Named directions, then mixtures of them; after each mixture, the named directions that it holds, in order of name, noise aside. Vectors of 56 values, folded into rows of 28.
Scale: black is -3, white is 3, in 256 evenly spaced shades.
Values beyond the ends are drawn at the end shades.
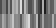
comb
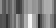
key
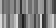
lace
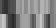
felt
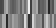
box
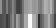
key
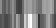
key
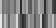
lace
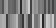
box, lace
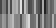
comb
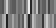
box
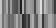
comb, lace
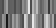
box, key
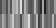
comb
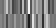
box, comb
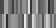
box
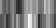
key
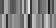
box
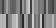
box, lace
